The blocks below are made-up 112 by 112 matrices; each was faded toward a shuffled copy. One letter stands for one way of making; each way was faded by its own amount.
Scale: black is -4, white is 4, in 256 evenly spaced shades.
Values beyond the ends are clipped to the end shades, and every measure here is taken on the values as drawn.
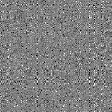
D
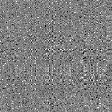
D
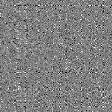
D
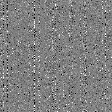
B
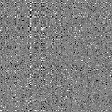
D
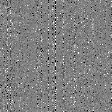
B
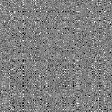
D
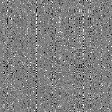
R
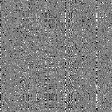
R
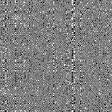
R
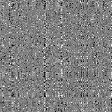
D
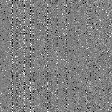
R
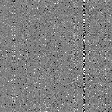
R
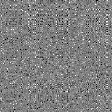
D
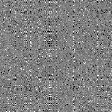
D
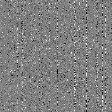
B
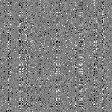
R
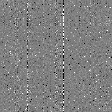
R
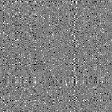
D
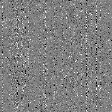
B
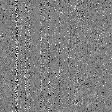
B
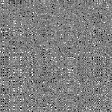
D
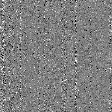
B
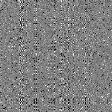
R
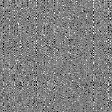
R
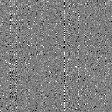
R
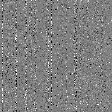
B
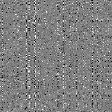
R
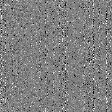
B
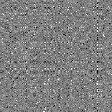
D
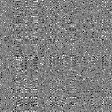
D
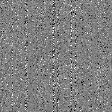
B
